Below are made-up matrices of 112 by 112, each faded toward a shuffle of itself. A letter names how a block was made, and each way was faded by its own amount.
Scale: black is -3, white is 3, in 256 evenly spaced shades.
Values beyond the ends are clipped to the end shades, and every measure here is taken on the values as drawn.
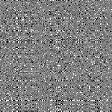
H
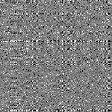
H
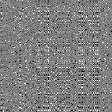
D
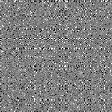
H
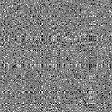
H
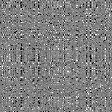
D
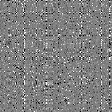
D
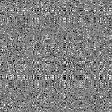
H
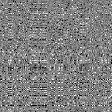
H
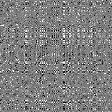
D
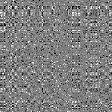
D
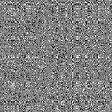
H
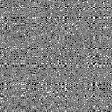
H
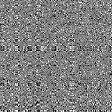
H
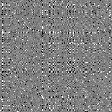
D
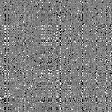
D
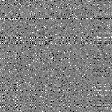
H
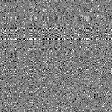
H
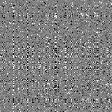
D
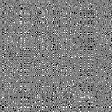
D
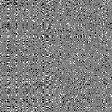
D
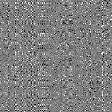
D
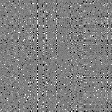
D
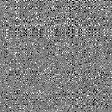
H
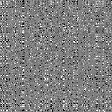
D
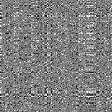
H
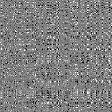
D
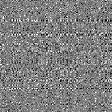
H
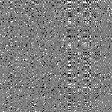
D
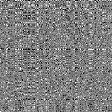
H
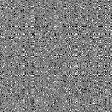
H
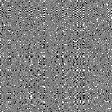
D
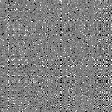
D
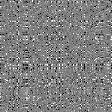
D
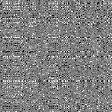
H
